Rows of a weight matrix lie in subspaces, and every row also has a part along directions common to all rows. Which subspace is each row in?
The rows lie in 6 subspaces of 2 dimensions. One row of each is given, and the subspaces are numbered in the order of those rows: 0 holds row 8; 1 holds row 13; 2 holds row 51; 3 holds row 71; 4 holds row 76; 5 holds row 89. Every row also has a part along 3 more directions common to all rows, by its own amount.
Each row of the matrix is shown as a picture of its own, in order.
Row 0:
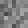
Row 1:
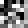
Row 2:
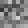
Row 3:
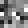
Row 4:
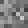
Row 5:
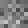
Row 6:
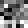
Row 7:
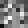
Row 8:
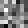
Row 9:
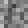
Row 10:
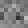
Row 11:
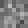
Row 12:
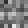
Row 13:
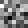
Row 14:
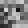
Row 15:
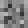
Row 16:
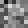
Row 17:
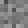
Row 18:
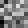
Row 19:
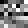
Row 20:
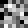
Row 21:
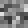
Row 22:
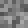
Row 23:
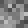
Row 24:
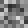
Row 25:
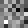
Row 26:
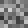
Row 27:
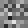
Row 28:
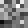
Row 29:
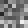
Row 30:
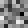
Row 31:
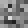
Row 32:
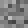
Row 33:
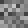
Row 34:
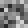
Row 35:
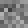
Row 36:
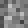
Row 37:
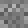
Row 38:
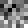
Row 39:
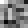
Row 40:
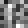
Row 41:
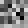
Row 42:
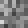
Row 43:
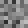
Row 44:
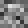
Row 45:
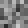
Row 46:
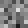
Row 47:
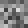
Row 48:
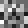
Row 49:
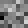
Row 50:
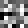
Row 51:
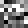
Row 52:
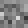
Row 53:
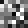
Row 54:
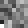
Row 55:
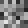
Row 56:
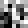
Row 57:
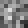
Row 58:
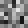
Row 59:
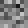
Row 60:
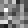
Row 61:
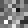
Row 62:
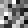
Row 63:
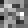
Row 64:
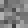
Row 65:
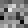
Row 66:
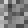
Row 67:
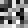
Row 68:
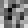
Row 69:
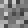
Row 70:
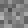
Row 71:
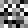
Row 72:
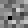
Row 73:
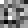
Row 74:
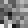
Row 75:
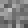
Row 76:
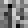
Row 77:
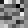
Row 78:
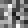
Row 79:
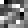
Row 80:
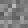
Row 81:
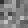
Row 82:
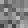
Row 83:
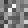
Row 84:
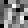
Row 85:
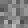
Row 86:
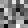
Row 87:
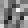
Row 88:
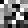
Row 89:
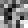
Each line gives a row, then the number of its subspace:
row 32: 3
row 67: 1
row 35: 3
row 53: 1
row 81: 3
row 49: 4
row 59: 2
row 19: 3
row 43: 1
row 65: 1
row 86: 4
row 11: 4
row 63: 2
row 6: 5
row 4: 1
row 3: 1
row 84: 5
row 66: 4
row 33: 3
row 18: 2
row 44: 2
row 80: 5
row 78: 4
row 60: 0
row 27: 3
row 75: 5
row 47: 4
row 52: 1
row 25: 3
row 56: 4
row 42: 0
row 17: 4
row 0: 0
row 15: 0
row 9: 5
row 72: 3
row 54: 0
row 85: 1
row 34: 4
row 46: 4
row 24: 2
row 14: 4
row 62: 0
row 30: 2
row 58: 5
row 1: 2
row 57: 5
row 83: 5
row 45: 4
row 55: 1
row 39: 3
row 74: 0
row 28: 2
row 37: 3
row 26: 2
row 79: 2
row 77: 2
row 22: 1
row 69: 1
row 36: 5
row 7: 0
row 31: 3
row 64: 4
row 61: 1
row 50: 0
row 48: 0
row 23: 4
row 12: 0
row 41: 1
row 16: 2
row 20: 3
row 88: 1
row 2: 2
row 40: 4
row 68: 5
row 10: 1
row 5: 2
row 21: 1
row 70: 4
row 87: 5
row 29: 5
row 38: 5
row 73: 3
